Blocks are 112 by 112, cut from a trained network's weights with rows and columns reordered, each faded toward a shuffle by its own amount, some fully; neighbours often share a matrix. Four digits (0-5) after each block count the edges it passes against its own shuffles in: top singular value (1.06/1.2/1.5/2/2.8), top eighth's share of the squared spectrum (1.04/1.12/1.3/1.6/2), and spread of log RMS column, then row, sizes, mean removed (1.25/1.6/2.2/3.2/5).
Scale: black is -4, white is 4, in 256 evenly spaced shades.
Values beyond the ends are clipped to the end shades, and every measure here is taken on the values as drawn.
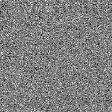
3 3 2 1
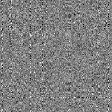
4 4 3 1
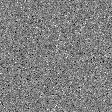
0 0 0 0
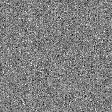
2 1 0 1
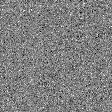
0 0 0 0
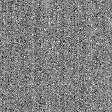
3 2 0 1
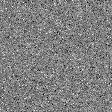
0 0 0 0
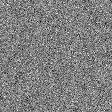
1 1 0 0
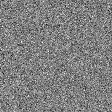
0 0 0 0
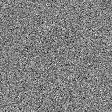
2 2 0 0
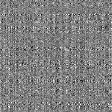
4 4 1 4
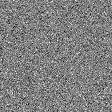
2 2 0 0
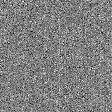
1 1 0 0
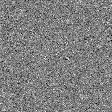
0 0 0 0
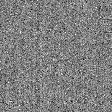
1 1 0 1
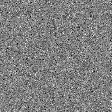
3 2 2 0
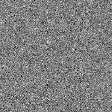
3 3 2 0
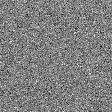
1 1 0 0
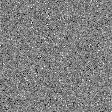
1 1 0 0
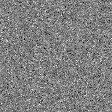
2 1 1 0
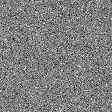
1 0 0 0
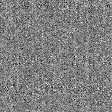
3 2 0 2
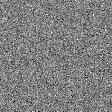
1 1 0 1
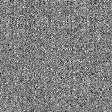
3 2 0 2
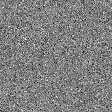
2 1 0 0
